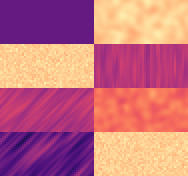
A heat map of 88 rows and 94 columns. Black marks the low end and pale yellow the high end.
It is made of 4 by 2 panels. Panel 1,1: low, flat. Panel 1,2: very high, blotchy, faint in contrast. Panel 2,1: very high, fine-grained, faint in contrast. Panel 2,2: middling, streaked downward, faint in contrast. Panel 3,1: middling, slanting up to the right, faint in contrast. Panel 3,2: high, blotchy, faint in contrast. Panel 4,1: low, slanting up to the right. Panel 4,2: very high, fine-grained, faint in contrast.
